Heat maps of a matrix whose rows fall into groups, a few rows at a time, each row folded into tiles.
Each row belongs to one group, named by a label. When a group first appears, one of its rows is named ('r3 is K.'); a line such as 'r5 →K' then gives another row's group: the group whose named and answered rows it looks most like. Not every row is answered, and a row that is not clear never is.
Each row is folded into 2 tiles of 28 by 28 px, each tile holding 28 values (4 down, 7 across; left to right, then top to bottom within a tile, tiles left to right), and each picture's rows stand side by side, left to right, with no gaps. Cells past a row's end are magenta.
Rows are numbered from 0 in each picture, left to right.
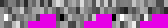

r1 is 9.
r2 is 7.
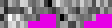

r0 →7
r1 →9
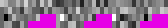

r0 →9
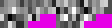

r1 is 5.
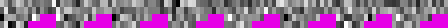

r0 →7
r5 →9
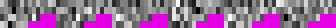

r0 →7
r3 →5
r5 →9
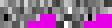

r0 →9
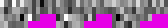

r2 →9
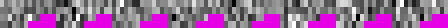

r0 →5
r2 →5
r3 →9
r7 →5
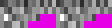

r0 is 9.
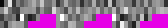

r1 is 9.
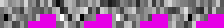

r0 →9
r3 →5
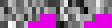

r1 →5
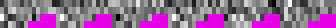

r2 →9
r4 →7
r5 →5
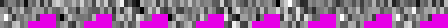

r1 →9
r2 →5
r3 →7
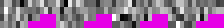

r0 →5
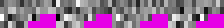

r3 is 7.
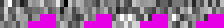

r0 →5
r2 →7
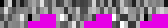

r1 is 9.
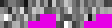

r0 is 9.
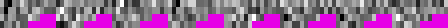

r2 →5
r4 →5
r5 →9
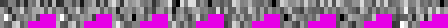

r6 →9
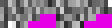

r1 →7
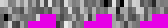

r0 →9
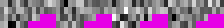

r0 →7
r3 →9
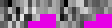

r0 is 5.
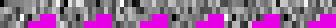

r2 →5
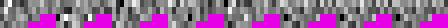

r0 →5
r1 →7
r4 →5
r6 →9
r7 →9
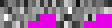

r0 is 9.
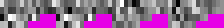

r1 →7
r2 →5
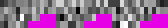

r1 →9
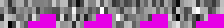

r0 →7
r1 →5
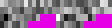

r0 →9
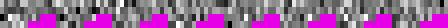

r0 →7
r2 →5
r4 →5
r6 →5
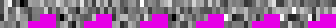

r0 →5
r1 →9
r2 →7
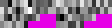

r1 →9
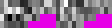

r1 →5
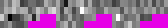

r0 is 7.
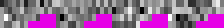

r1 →9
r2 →5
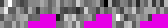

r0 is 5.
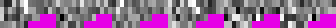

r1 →9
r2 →5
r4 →7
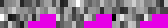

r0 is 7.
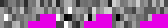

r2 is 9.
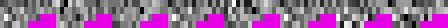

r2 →5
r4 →5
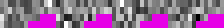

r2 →5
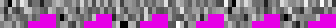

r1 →9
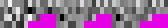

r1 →9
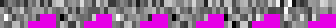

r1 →9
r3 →9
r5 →5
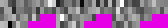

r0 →7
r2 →5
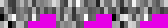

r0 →7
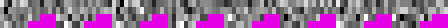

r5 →9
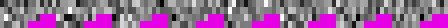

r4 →5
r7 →5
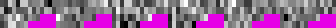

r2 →7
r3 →7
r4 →5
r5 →9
